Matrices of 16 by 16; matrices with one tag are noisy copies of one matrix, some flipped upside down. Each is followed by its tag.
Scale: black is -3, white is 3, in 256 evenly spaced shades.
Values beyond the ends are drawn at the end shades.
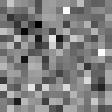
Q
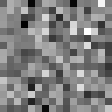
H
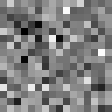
Q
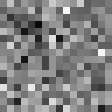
Q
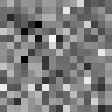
Q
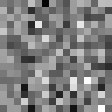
H
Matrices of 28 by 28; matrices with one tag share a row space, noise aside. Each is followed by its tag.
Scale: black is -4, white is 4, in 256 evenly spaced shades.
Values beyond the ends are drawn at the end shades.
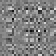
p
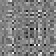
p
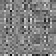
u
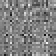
u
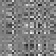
p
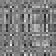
u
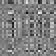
p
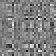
p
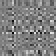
p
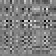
u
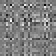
u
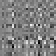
p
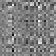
p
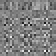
u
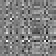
u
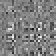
p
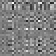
p
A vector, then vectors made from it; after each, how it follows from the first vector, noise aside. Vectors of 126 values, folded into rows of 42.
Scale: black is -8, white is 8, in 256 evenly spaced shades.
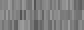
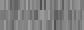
wrapped around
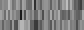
scaled up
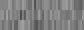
copied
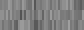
copied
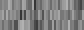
scaled up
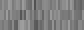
copied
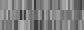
scaled up
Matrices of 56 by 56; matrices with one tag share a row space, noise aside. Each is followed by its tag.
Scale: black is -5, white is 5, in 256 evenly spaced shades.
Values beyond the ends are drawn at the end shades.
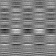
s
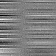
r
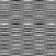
s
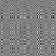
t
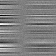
r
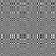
t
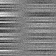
r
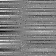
r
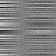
r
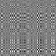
t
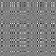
t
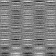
s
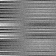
r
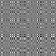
t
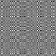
t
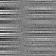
r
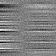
r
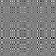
t
